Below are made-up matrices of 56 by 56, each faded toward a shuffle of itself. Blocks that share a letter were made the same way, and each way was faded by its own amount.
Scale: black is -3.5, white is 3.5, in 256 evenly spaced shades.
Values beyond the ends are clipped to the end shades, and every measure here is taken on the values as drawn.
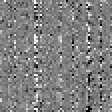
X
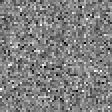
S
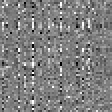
X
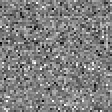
S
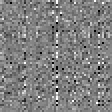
X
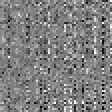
X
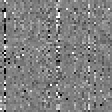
X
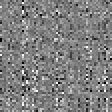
X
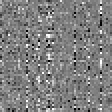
X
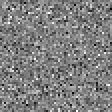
S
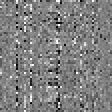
X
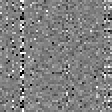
X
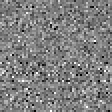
S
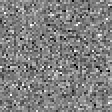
S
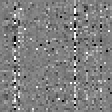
X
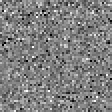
S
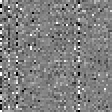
X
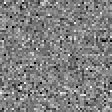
S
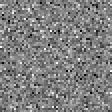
S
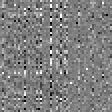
X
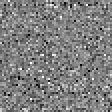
S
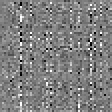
X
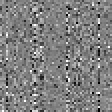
X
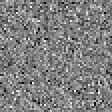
S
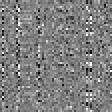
X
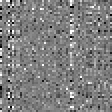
X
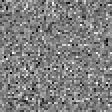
S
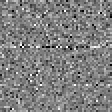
S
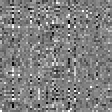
X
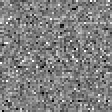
S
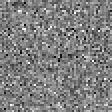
S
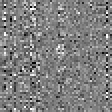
X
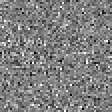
S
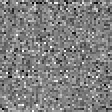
S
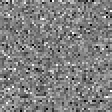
S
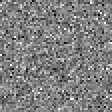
S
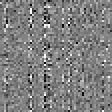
X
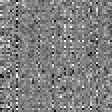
X
